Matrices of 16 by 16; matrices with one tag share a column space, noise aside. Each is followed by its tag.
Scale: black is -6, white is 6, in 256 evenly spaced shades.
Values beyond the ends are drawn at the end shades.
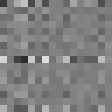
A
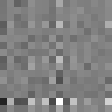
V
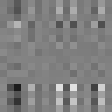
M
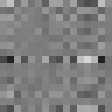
A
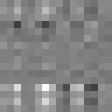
M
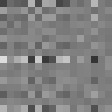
A
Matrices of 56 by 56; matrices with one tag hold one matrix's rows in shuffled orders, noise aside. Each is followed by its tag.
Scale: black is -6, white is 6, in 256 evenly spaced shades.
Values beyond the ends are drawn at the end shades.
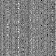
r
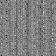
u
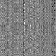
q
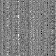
r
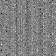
u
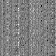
r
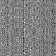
q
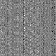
q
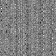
u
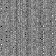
u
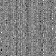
u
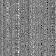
r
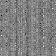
u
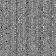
u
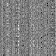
r
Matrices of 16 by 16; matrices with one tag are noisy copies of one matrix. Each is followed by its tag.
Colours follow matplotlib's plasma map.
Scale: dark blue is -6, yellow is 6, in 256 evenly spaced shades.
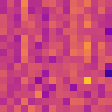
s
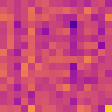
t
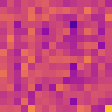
t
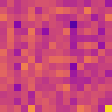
t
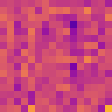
t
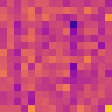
t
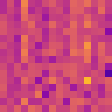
s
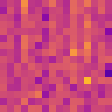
s
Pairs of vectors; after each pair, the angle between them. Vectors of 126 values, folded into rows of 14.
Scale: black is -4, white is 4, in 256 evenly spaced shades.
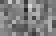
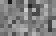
nearly opposite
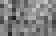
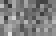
nearly opposite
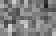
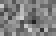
orthogonal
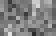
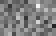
partly aligned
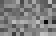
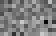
nearly parallel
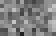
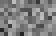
partly aligned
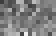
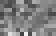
nearly parallel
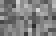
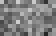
partly aligned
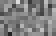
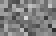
partly opposed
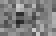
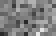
partly aligned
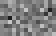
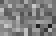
orthogonal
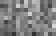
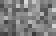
nearly parallel
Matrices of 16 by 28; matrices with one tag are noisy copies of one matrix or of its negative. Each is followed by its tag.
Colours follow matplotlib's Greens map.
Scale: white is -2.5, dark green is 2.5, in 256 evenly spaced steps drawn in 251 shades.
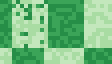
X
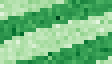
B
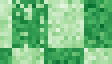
X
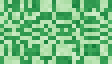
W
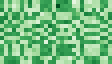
W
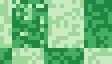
X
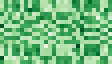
W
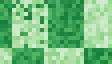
X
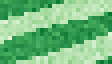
B
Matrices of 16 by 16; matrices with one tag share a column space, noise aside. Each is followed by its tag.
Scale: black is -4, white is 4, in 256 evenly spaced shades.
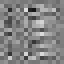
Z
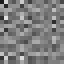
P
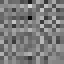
P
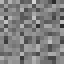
P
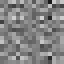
P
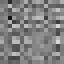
P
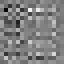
Z
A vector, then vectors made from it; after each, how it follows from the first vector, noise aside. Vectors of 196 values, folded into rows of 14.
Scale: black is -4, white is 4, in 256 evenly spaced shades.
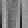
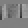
partly zeroed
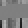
partly zeroed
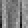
copied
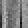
copied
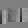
partly zeroed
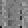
partly zeroed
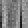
copied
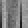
copied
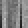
copied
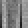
copied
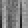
copied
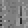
partly zeroed
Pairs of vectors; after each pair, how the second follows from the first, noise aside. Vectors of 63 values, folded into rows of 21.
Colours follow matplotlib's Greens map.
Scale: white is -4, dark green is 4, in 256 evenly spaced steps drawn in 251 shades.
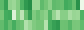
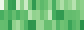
wrapped around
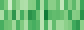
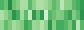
sign-scrambled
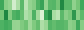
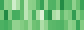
copied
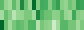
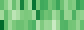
copied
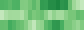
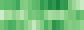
copied
